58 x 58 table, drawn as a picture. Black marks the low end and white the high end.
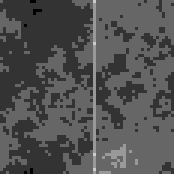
On average the colour sits 30% of the way up the scale. The bottom right is the ninth with the highest average. The ninth with the lowest average is the top left. Column 32 differs from the columns beside it.
